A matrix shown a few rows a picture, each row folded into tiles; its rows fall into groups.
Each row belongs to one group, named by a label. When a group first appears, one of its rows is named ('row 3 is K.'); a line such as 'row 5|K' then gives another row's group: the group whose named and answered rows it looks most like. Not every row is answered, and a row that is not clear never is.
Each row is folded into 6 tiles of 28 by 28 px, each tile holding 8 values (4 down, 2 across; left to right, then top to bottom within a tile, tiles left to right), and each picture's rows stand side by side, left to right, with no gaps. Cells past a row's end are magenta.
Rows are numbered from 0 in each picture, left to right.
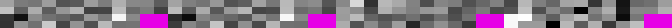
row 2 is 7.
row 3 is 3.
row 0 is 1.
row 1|1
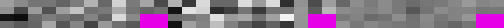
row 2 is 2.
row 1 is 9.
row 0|1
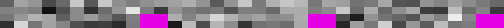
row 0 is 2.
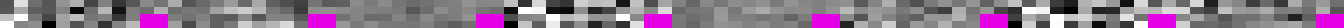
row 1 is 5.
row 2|2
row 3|9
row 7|7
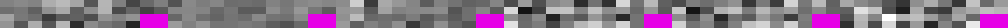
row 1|2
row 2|7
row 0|7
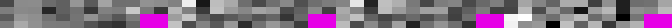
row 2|7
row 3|3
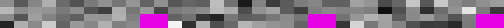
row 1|5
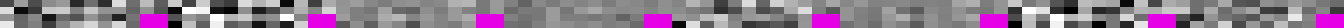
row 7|1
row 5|2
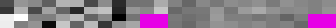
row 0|3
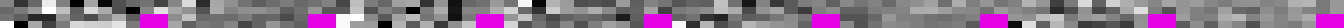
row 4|5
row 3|7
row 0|5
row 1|7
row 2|3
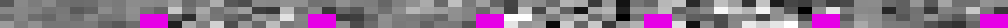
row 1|1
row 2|1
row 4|5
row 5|2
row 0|2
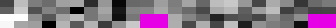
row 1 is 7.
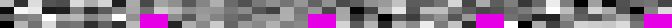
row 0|9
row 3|5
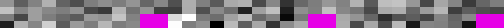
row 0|1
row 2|7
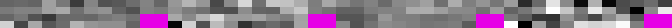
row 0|5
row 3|5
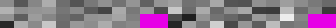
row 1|1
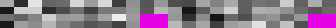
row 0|9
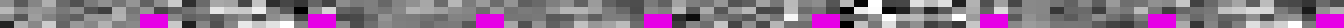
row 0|1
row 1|5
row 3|5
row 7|5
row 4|1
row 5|9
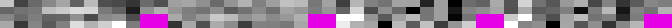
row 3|3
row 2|3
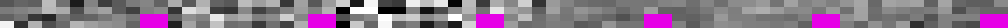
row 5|7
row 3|7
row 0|5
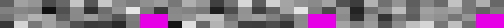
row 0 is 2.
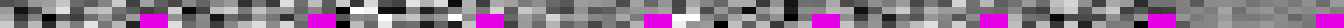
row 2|9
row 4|3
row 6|7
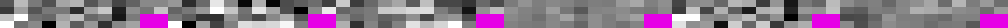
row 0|3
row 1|5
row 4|3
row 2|5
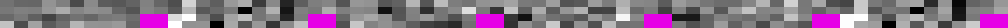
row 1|3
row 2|2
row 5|3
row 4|1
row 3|1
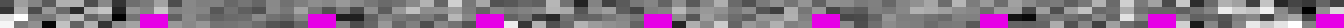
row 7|5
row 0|3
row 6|1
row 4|1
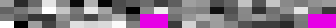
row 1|2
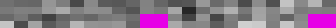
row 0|5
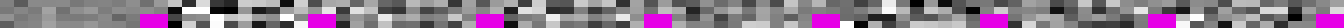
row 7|3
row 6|2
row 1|9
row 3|9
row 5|5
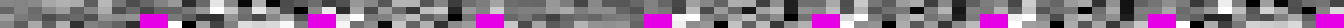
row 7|5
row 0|7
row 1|5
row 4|3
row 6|3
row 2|3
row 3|5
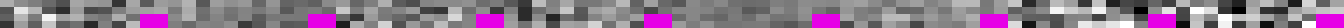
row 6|5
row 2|1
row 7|9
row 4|2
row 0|9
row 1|7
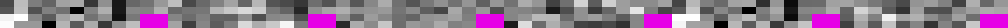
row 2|1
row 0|3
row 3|2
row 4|3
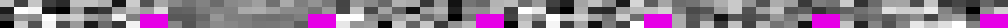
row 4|7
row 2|3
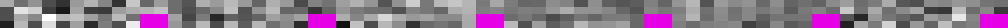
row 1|7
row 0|9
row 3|5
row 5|1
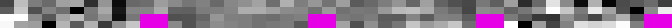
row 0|3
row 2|5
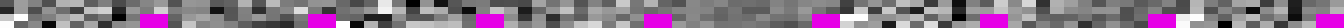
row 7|3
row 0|3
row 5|3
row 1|2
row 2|5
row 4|2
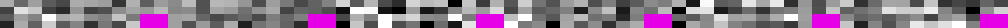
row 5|5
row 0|9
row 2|9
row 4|9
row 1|7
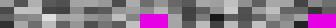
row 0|9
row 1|7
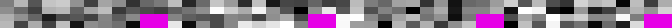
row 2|3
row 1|5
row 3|9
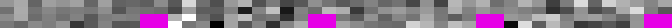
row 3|2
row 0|7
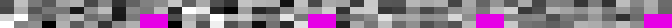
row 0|3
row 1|9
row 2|9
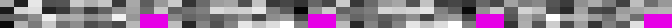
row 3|9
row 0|9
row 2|5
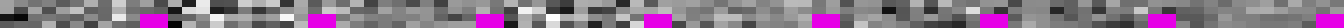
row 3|9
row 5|2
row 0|1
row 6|2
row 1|9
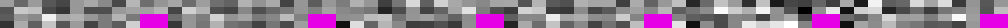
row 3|9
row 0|9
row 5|9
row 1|9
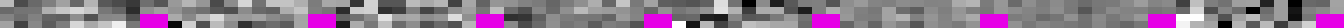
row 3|1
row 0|5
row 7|3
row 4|5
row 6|2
